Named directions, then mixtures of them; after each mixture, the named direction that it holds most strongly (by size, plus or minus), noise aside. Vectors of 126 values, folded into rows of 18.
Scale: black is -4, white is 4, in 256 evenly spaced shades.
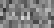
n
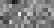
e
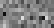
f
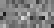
f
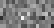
f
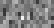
n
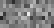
e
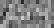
n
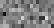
f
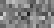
e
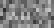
n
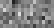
e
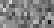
n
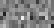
f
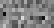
f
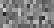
f
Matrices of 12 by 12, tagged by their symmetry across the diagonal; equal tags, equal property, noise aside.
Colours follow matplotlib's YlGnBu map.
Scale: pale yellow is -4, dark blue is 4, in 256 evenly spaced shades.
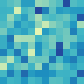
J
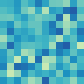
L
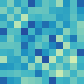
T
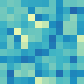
T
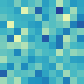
J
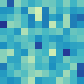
J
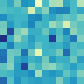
L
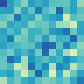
T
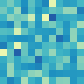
T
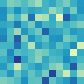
L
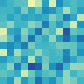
T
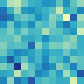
L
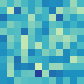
J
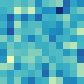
L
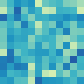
J
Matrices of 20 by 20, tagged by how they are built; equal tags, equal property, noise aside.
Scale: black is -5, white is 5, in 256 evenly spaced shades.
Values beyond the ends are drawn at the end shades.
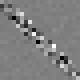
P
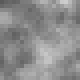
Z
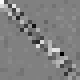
P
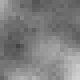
Z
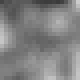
Z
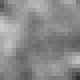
Z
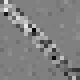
P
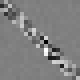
P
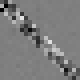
P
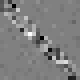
P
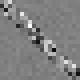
P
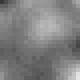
Z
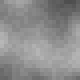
Z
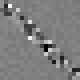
P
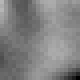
Z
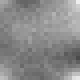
Z
